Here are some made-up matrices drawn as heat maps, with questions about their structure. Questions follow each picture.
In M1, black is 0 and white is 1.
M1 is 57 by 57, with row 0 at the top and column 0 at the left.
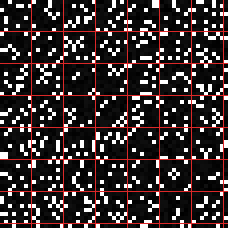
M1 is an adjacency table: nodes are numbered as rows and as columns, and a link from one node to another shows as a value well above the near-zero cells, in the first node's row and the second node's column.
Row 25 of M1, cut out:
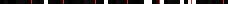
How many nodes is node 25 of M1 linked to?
8
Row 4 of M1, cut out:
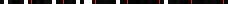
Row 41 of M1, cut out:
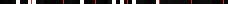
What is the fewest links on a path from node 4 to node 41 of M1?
1
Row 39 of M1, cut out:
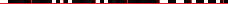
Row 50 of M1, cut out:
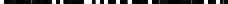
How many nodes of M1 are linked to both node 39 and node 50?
7
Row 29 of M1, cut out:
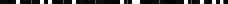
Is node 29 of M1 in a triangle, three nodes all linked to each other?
yes
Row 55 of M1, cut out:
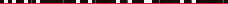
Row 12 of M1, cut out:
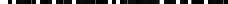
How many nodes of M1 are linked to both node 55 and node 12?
4
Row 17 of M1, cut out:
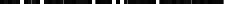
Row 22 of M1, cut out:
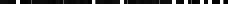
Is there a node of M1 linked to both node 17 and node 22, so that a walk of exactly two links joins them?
yes
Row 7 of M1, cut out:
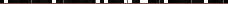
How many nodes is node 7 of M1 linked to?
10
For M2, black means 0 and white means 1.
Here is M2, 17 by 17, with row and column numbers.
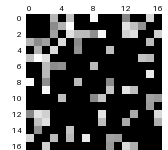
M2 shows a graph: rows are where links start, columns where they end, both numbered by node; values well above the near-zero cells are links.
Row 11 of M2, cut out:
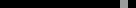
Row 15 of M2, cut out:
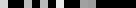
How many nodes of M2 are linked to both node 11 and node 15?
0
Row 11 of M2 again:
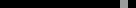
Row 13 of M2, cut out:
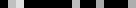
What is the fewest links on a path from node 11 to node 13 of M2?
4
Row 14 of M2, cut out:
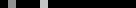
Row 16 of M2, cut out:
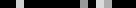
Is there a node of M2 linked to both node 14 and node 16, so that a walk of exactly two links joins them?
no
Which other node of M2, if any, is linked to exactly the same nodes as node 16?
node 9
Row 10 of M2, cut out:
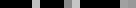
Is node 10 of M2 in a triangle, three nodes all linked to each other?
no
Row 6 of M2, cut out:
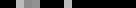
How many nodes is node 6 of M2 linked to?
4
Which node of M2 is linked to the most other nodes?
node 2
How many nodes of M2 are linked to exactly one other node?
1
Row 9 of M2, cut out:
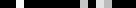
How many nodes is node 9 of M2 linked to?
4
